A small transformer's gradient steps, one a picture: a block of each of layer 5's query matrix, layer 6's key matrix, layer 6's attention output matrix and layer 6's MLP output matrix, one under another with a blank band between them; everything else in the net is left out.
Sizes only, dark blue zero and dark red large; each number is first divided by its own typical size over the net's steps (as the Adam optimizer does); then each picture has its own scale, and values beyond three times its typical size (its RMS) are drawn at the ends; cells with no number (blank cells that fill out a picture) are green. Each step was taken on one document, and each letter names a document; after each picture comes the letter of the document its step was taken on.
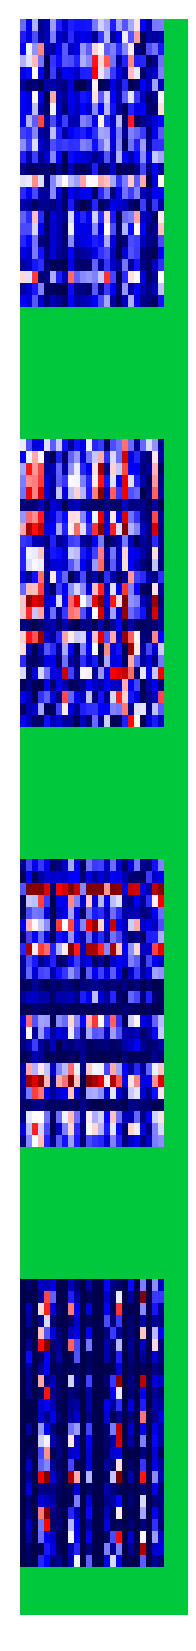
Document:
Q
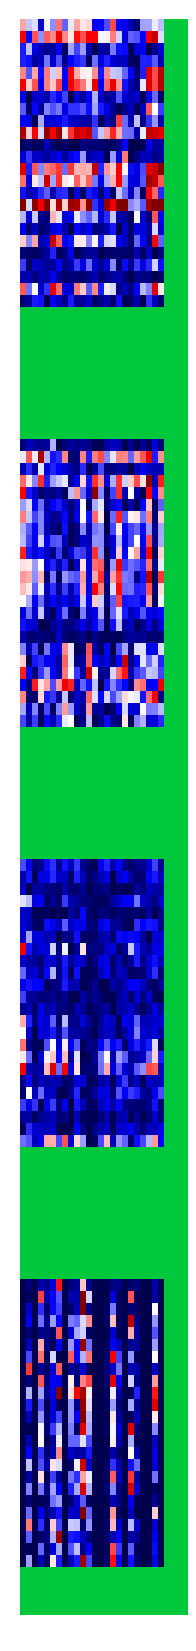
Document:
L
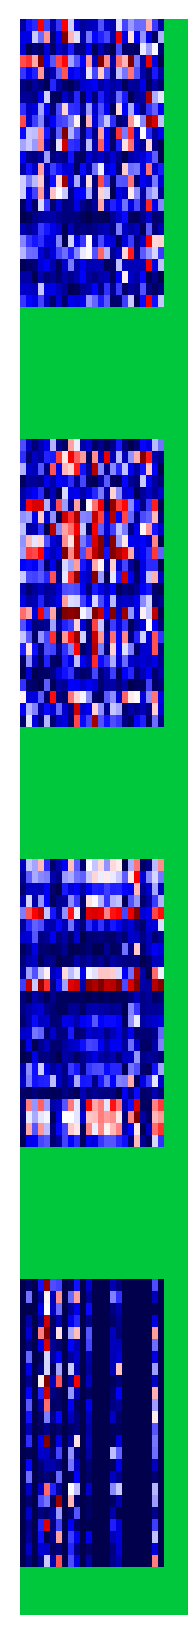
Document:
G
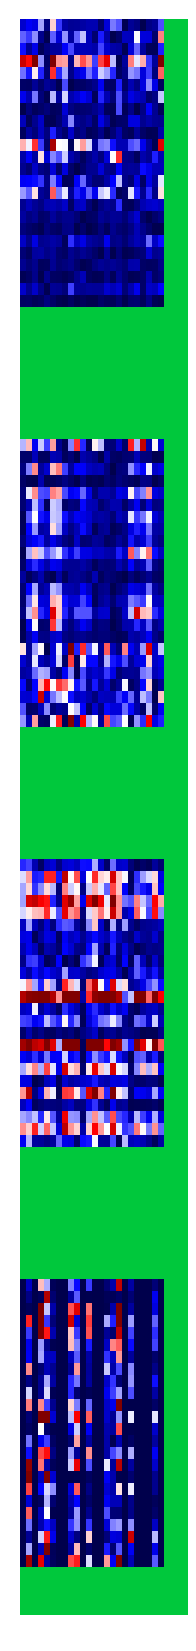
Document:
Q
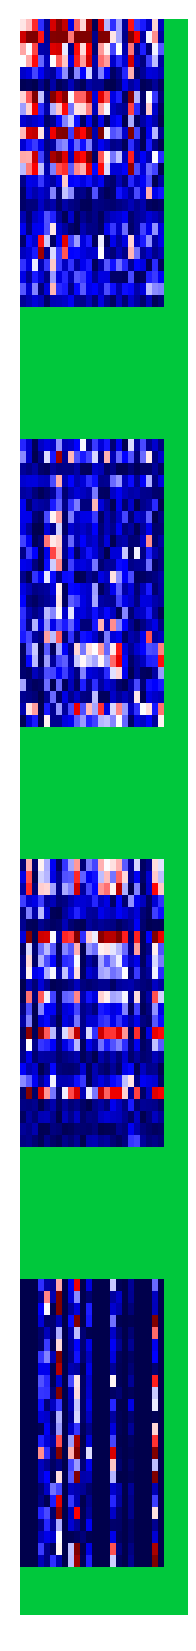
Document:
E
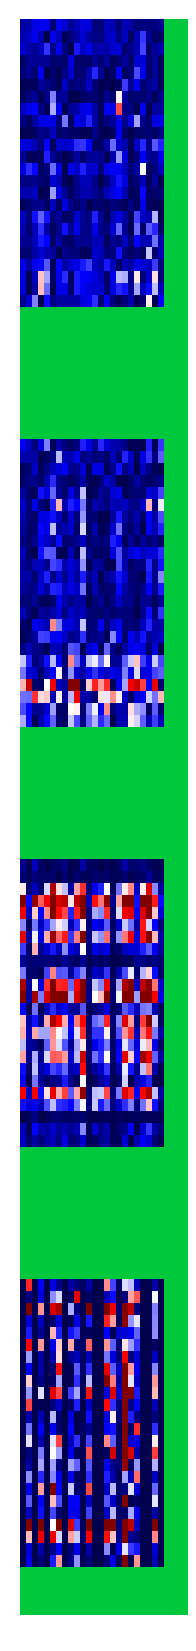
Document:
L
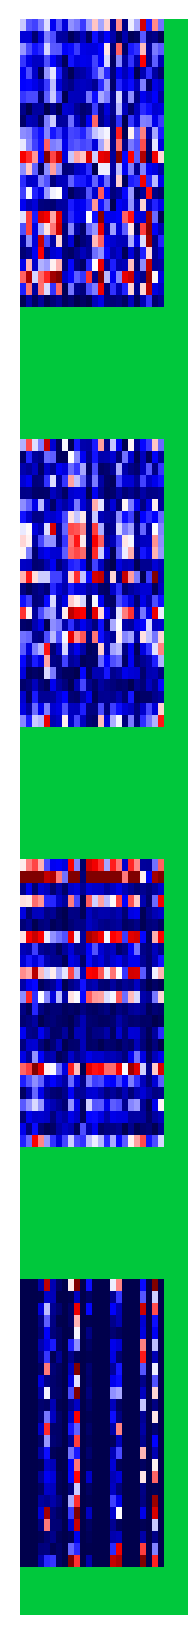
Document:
G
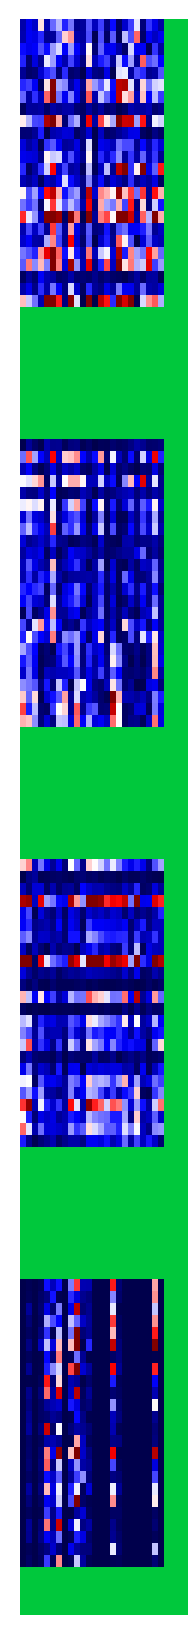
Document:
E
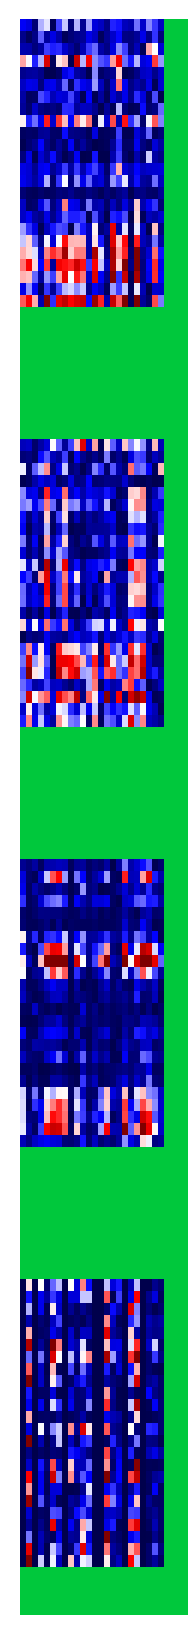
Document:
L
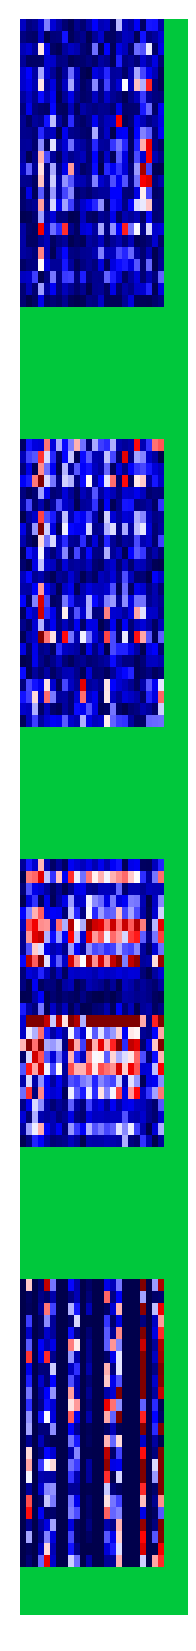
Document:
Q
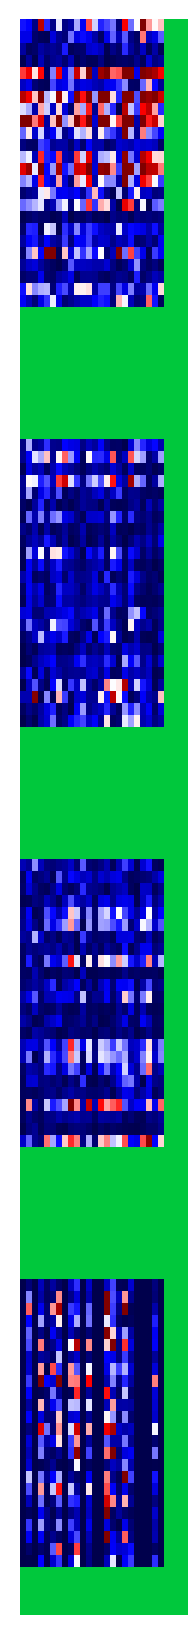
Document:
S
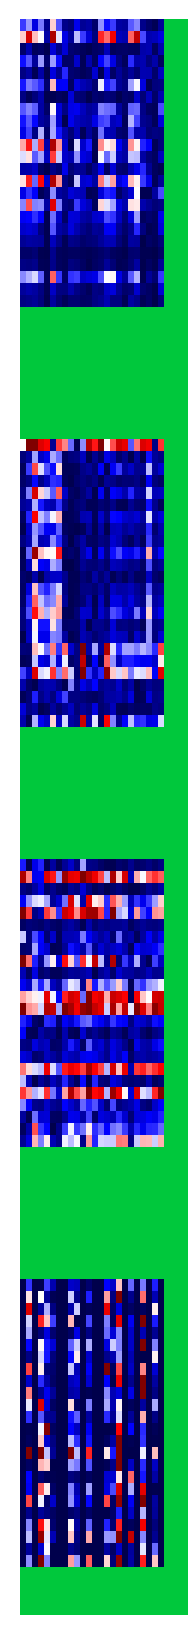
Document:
Q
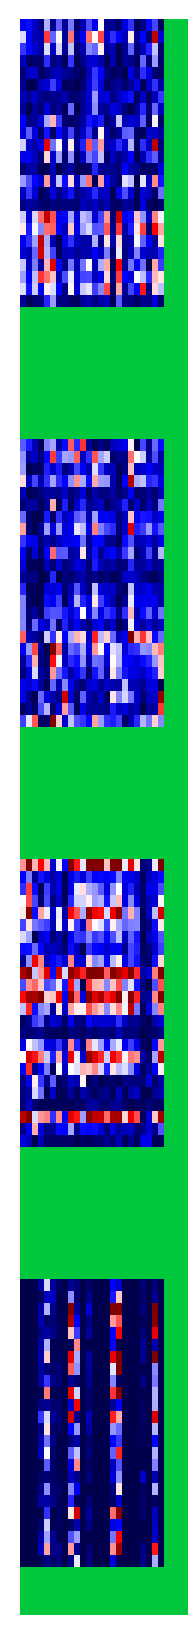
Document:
G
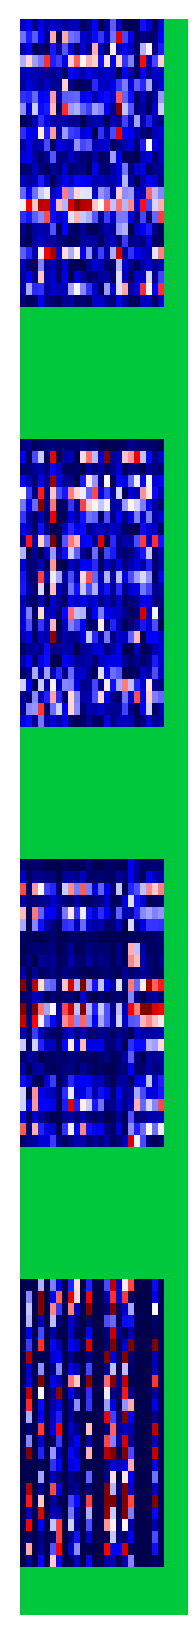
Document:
S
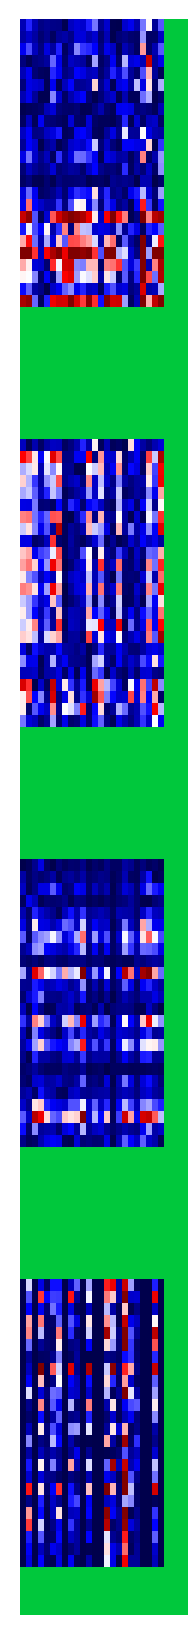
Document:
S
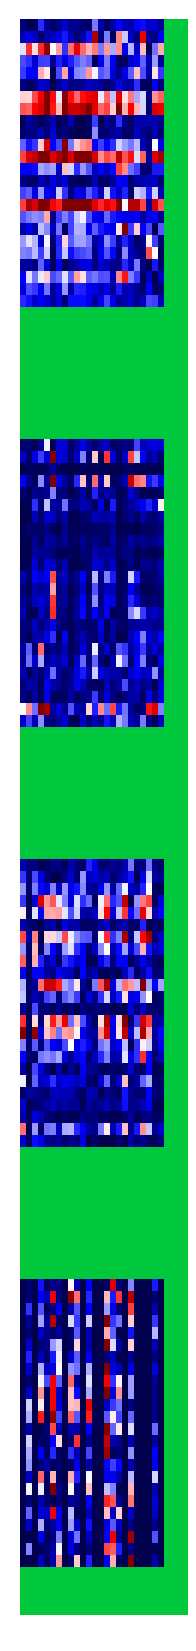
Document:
S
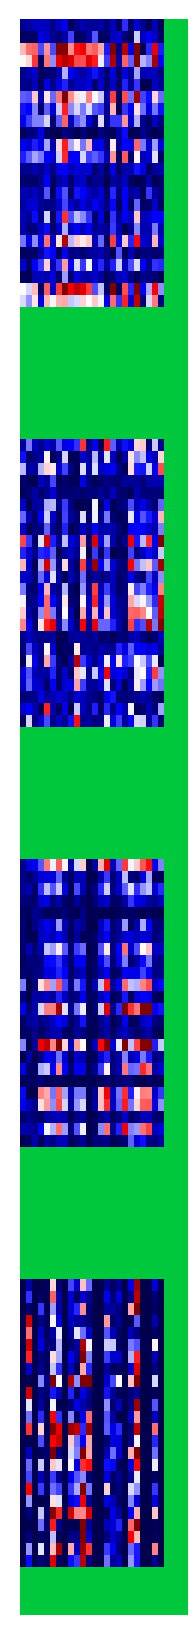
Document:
L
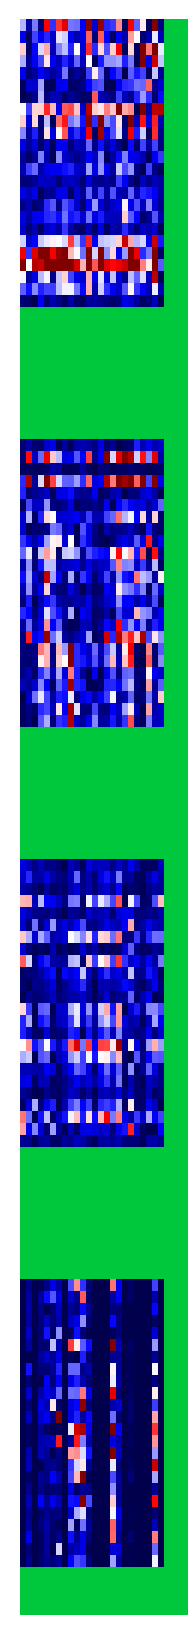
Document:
E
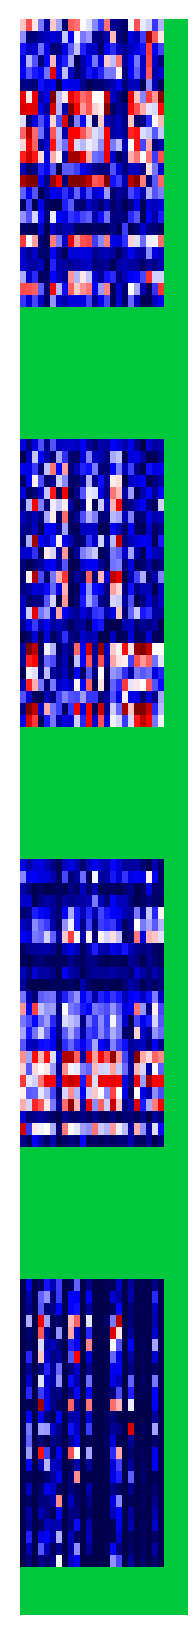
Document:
Q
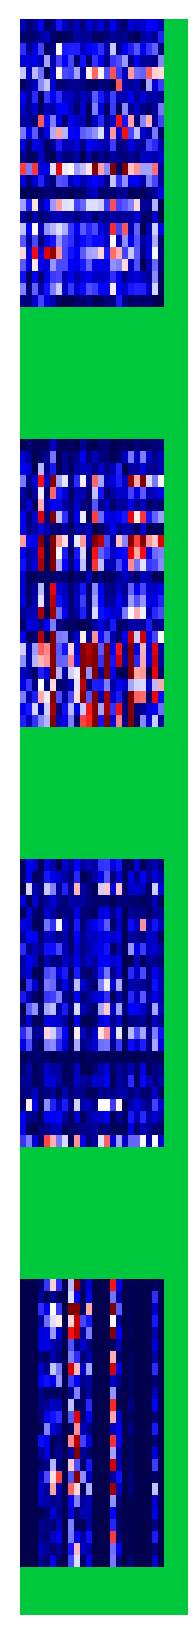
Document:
E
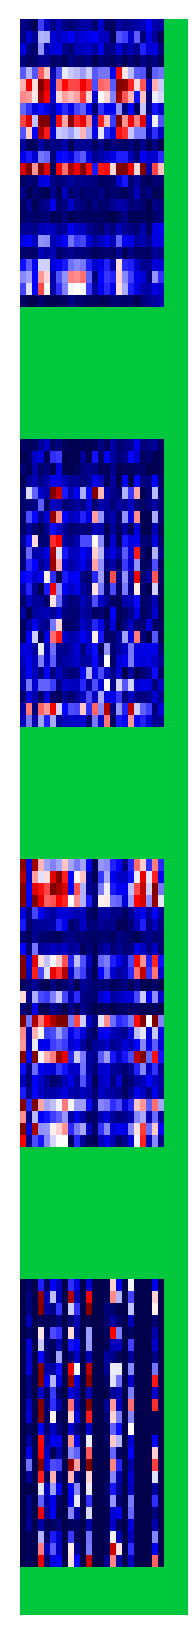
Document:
S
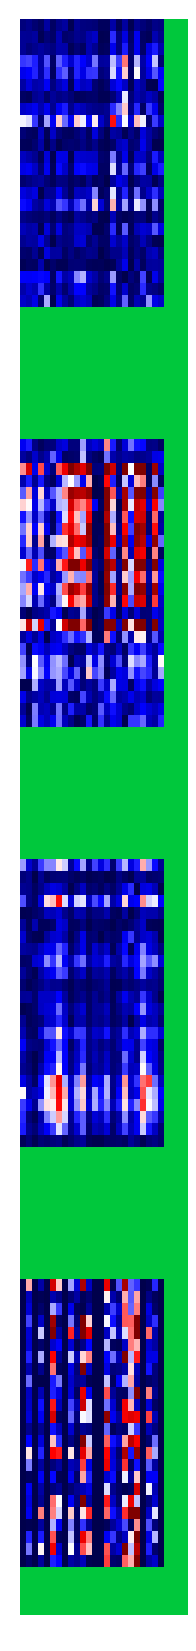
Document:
L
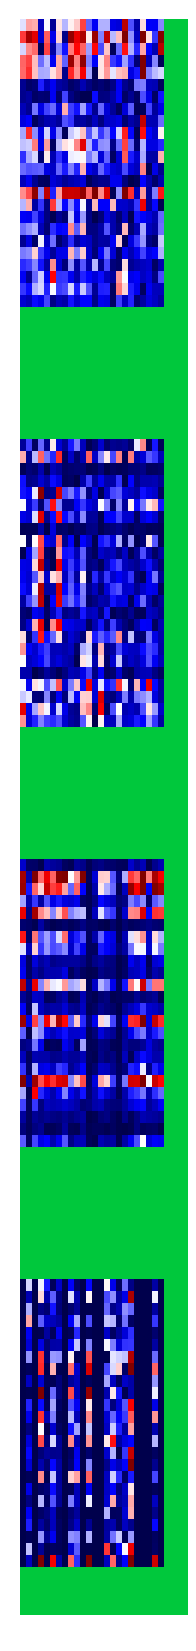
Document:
S
